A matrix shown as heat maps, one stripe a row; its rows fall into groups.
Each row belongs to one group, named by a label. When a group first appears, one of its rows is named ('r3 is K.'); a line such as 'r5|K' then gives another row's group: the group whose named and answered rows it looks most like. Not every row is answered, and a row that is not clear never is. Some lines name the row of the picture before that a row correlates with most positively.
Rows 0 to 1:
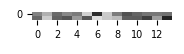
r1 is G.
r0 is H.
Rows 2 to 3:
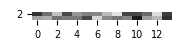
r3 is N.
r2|G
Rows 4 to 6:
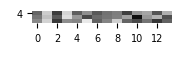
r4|H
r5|N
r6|H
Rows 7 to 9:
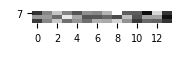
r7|G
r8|N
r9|G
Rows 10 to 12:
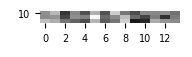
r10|H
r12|H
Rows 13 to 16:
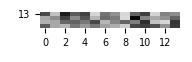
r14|H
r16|G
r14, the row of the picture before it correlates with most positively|12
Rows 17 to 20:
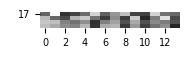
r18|N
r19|N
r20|N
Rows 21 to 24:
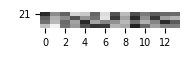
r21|G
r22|G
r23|H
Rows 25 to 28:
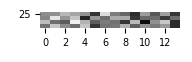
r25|G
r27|N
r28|G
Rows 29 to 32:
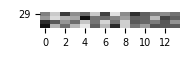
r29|H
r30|H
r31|G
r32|G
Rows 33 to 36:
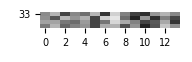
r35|N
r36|N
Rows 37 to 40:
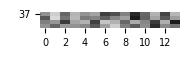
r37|H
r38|H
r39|N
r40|G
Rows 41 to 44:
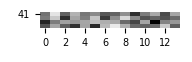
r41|H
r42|H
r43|G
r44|G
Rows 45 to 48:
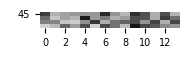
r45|H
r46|H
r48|H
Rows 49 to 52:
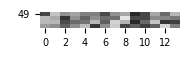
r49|H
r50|H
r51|H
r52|N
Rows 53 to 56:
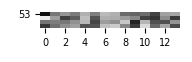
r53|G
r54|N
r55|G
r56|G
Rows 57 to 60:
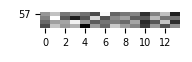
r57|N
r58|H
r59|N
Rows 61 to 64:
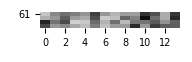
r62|N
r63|G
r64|G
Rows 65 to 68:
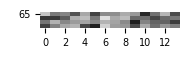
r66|G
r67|G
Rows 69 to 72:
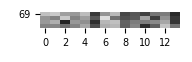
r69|N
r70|G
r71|N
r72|N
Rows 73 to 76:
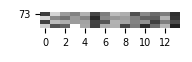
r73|G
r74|N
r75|G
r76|N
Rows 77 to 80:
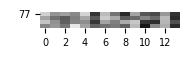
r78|N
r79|N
